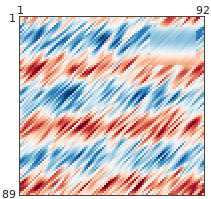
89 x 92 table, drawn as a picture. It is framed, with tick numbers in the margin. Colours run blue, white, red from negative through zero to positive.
Odd patch: calmer, in the top right. Calmest part: top right. Stripes: horizontal, repeating 3 times. Average level on the scale: 50%.
